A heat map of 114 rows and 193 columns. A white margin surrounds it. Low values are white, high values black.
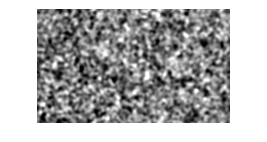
Seam: none. Average level on the scale: 50%. Grain: blotchy. Odd rows or columns: none. Slope: none. Histogram: bell-shaped. Mirror symmetry: none.
